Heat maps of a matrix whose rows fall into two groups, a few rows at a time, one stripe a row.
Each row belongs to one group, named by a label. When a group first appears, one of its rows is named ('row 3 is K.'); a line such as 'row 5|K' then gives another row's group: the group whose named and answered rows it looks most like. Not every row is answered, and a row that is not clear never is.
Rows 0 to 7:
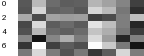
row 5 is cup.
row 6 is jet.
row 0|jet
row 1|jet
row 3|jet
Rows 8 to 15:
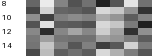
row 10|cup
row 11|jet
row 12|cup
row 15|jet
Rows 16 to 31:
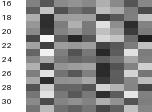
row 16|cup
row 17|jet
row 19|cup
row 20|cup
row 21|jet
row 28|jet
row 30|cup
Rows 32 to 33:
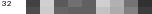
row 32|jet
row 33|jet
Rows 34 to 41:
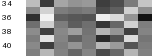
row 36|jet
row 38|cup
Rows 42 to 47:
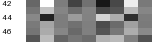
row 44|cup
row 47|jet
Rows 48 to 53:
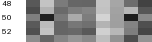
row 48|jet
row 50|cup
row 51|jet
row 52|jet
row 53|cup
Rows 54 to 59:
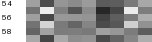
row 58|jet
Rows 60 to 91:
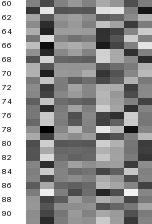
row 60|cup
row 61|jet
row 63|cup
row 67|cup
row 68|jet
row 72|cup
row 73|cup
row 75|cup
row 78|cup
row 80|jet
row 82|jet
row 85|cup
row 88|cup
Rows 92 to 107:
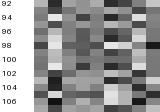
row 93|cup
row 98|jet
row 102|cup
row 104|cup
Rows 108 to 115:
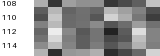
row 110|jet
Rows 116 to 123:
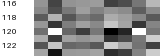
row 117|cup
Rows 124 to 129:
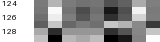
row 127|jet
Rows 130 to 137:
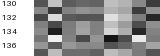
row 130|jet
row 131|cup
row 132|jet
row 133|cup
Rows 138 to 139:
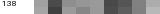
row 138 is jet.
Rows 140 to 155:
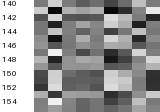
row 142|jet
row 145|cup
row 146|cup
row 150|jet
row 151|jet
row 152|jet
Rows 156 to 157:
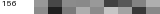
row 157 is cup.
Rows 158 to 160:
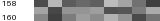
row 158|jet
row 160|cup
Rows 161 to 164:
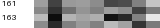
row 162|cup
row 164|cup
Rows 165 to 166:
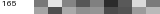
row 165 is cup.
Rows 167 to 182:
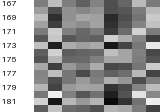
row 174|jet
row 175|jet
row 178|cup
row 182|jet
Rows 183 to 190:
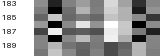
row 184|cup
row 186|cup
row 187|jet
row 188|cup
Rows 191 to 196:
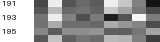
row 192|jet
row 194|jet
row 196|jet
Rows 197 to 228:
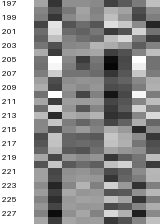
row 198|cup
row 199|cup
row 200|jet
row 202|jet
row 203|cup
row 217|jet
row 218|jet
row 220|jet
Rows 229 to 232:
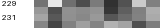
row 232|cup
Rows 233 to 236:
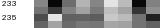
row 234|cup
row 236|jet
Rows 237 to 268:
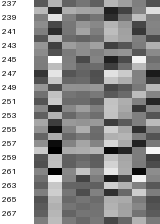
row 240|cup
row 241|cup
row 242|jet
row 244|cup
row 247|jet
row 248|jet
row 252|cup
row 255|cup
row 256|jet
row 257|cup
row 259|jet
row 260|jet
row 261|cup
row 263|jet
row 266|jet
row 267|jet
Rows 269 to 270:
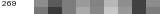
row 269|cup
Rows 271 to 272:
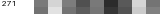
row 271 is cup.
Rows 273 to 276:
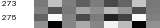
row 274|cup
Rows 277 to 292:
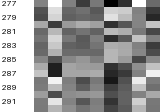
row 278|jet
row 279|jet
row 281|jet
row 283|jet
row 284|jet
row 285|cup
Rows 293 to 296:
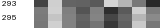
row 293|jet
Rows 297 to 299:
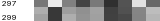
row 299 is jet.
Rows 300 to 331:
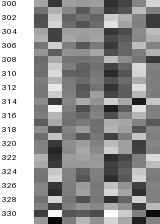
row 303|jet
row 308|jet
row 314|cup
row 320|cup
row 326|cup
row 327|cup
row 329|cup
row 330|jet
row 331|cup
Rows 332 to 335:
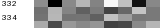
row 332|cup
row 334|jet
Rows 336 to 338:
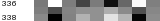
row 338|cup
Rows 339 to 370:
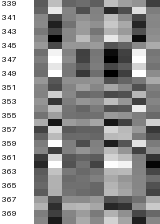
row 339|jet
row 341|cup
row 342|cup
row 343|cup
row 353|cup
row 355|jet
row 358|jet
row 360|cup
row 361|jet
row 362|jet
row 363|jet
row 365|jet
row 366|jet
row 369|cup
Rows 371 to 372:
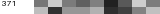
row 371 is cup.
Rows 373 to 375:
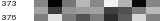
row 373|cup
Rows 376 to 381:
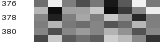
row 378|cup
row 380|cup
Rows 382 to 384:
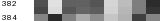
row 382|jet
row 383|jet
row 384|cup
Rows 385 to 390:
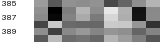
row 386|cup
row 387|cup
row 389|cup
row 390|jet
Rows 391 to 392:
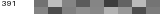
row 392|cup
